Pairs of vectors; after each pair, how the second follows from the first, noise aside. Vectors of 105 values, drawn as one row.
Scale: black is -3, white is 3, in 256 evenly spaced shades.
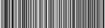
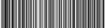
copied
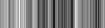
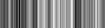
negated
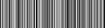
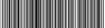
sign-scrambled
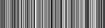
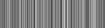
shrunk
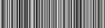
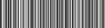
negated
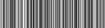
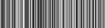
sign-scrambled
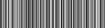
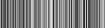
shuffled
